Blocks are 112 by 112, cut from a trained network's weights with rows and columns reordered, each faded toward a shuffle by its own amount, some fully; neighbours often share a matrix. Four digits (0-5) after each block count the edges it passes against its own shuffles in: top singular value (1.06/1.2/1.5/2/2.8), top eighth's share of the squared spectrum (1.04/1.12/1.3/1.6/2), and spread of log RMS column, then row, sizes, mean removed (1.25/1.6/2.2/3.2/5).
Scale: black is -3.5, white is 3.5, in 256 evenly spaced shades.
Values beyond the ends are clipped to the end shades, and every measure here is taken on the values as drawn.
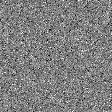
2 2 0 1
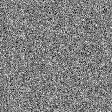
2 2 0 0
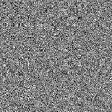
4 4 2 1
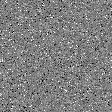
0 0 0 0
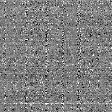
3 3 3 2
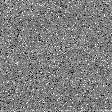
0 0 0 0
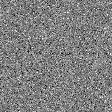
2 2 0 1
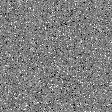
0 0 0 0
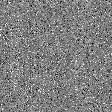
1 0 0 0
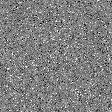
0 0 0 0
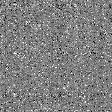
2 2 0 2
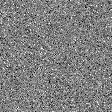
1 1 0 0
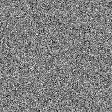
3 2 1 0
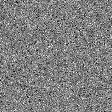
0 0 0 0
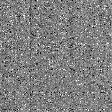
2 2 0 2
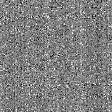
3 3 0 3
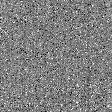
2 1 0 1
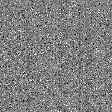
1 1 0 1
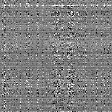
4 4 4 3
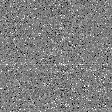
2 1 1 0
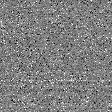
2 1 1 0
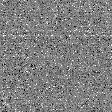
2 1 1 0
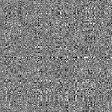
4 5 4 3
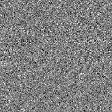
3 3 1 2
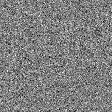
2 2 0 0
